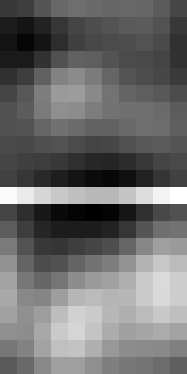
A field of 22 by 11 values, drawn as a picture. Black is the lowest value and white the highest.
On average the colour sits 40% of the way up the scale. Row 12 stands out from the rest. The top right is the calmest part.
